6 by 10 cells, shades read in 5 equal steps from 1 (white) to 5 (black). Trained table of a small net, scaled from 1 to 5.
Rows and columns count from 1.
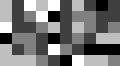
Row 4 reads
5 3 3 4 5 4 3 4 2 2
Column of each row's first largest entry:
9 5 2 1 8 6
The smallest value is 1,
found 6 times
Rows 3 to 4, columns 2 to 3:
4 4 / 3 3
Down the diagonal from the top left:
2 4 4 4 1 5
